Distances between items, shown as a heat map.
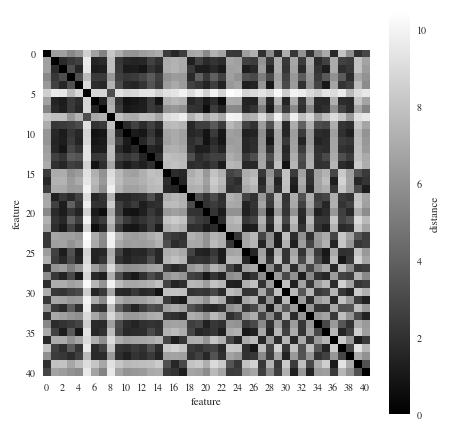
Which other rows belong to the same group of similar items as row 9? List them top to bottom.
1, 2, 3, 4, 6, 7, 10, 11, 12, 13, 14, 18, 19, 20, 21, 22, 25, 26, 28, 30, 32, 34, 35, 37, 38
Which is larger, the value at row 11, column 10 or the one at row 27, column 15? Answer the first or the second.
the second
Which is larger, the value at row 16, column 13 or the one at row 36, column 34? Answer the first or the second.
the first
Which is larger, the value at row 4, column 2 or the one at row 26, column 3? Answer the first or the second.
the second
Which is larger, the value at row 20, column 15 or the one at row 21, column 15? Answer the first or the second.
the second
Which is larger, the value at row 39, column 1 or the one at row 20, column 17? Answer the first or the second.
the first
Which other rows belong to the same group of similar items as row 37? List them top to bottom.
1, 2, 3, 4, 6, 7, 9, 10, 11, 12, 13, 14, 18, 19, 20, 21, 22, 25, 26, 28, 30, 32, 34, 35, 38
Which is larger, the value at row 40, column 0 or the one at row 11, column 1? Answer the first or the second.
the first
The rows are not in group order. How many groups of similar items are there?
3
